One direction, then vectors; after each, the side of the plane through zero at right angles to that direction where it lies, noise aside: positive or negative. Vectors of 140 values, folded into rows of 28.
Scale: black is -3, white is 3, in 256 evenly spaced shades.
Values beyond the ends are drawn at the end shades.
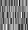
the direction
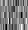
negative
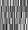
negative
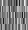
positive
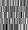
negative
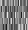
negative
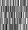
negative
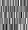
negative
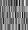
positive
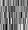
negative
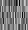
positive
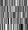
positive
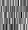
negative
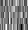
positive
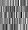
negative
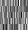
negative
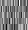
negative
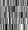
negative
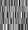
positive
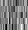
negative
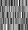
positive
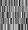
positive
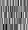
negative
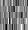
negative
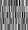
positive
